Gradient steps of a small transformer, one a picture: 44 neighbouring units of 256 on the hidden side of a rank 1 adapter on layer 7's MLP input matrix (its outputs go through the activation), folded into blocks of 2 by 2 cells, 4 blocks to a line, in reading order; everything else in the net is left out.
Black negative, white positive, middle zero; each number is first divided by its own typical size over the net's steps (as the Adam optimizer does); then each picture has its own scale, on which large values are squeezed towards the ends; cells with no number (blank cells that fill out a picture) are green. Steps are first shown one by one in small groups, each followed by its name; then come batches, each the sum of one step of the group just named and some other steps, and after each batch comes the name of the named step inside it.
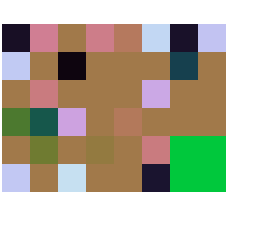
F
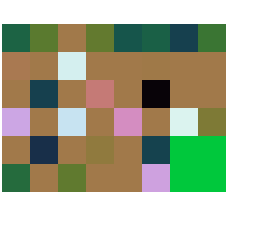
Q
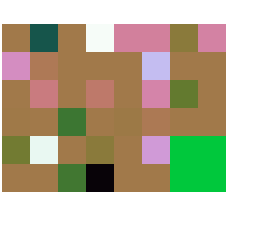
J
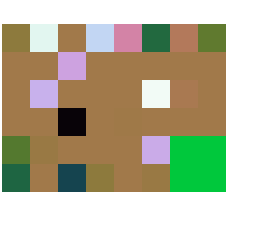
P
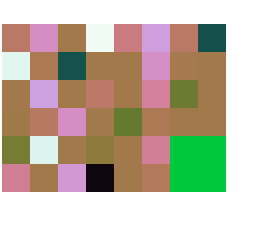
J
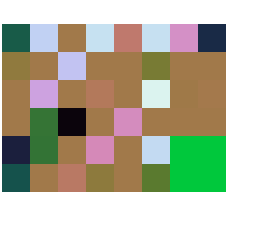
P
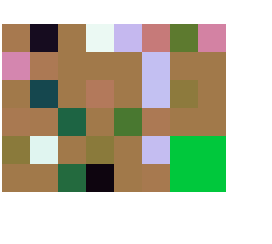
J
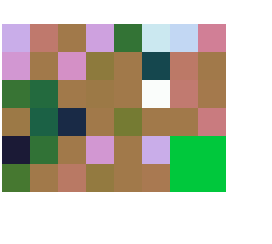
P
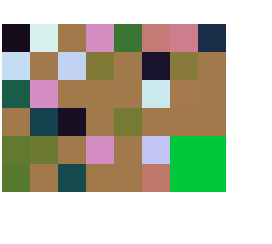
P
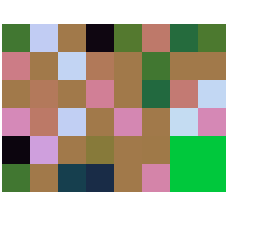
Q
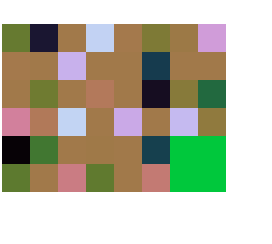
Q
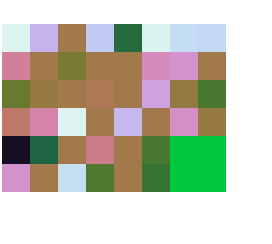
Q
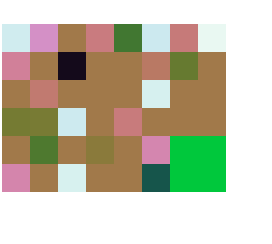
F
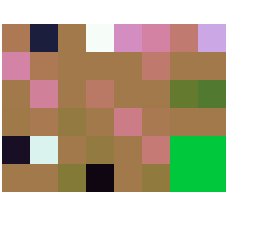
J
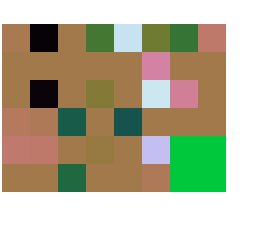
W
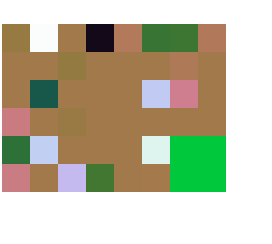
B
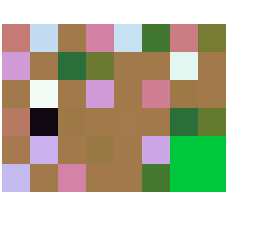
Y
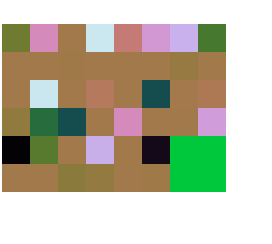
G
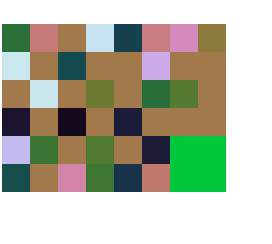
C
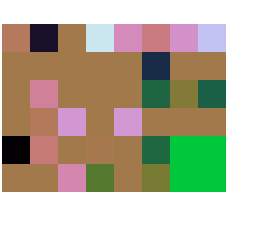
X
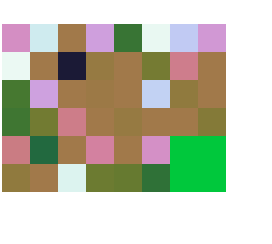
C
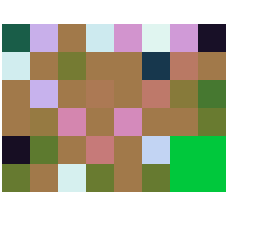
X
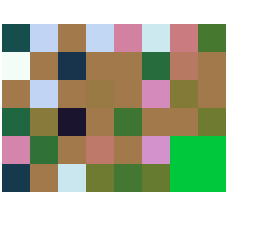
C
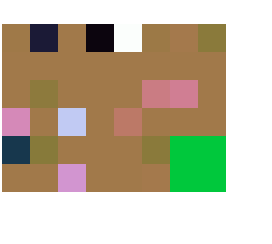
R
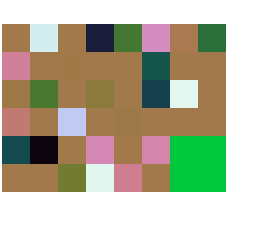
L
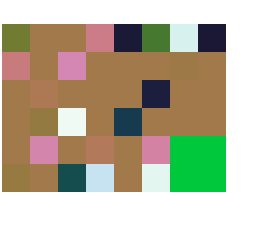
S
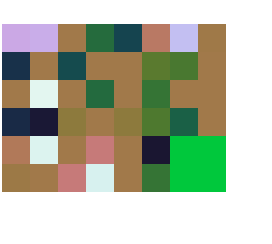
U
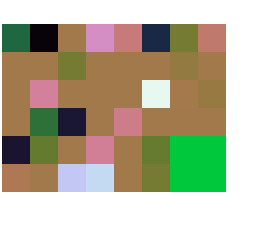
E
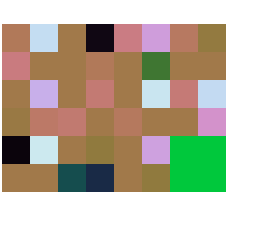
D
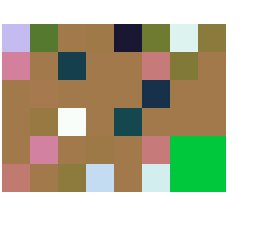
S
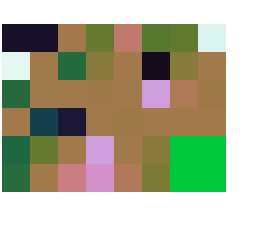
E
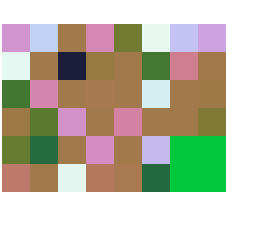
E
